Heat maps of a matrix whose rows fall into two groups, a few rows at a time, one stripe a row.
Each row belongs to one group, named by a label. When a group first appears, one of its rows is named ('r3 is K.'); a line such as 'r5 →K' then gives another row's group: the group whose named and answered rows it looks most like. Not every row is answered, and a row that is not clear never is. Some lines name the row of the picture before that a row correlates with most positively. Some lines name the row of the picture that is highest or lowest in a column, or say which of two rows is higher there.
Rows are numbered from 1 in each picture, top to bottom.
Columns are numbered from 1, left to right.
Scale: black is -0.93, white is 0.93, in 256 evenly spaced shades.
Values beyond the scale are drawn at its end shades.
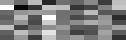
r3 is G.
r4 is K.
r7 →K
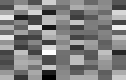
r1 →K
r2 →G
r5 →K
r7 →K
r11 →K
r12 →G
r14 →K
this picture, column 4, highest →11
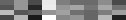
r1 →K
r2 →K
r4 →K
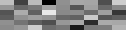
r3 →K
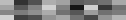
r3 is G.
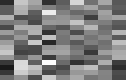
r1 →G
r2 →G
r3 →K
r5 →K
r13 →K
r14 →G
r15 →G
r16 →K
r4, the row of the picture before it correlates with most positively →4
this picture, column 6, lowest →13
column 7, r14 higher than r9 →Yes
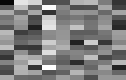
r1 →G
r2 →K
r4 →K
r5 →K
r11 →K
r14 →K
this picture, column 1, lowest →1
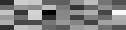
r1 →G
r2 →K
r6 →G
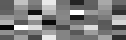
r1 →K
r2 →K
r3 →K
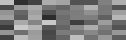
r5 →K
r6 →G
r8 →G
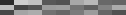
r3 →G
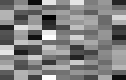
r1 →K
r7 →K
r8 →K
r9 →G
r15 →G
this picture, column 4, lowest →4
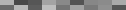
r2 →K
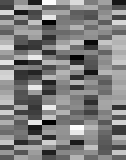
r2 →G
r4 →K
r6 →G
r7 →G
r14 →G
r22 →K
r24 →K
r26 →K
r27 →K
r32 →G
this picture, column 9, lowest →1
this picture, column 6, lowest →12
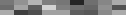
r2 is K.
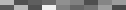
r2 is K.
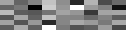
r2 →K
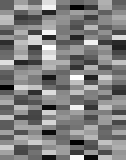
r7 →K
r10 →K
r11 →K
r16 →G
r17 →G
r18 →G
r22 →G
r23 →K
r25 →K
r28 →G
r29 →K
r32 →G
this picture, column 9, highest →8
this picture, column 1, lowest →18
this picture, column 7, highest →9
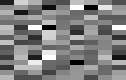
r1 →G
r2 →G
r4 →G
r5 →K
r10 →G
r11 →K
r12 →K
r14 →G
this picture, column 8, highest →2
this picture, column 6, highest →2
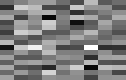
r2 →G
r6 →K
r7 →G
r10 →G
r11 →K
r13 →G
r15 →K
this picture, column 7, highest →10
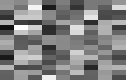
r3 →G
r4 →G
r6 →G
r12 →G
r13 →G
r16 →K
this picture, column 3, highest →2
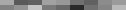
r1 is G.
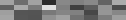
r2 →K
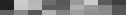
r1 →G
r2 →G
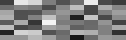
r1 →G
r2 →G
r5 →K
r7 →G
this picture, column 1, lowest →7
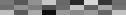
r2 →G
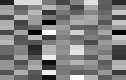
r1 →G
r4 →G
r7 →K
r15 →K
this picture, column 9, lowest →7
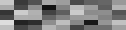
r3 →G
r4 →G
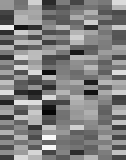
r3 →G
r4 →G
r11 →K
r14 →G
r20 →K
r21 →G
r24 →G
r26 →K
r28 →K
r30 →K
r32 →G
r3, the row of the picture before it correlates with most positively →4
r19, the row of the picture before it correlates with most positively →5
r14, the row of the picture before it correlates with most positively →4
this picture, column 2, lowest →6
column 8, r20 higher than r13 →Yes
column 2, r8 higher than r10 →Yes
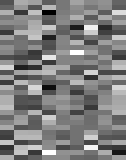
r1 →G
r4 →G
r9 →G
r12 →K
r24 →K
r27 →G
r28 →G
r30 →G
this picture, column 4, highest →31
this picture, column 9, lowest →31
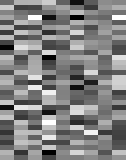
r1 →K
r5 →G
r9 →G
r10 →G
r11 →K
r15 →G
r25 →K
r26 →K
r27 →G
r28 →K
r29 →G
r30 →K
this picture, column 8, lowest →27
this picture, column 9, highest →4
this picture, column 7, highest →27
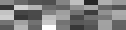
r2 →G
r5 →K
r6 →K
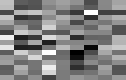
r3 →G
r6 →K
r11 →K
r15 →K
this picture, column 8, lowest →3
